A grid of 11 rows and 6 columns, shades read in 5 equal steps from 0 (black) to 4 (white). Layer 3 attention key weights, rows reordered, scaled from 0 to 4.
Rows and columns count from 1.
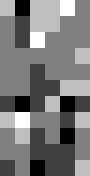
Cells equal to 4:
3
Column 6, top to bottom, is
2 2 2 3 2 3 1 3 2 2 3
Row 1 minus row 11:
2 -2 3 2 3 -1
